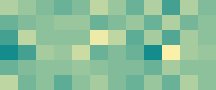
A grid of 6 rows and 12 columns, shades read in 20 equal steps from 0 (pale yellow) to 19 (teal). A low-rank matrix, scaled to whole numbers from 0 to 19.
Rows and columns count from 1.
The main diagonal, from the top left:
6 10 9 8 8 7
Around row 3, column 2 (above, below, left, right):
10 15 15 9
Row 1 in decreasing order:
15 12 12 10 10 10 8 8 6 6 6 5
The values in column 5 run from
4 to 10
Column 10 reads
15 6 14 0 7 12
